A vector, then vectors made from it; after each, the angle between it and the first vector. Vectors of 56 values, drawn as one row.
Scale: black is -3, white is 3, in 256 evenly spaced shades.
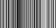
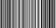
partly opposed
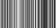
nearly opposite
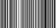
nearly opposite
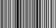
partly aligned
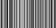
partly opposed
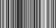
nearly parallel
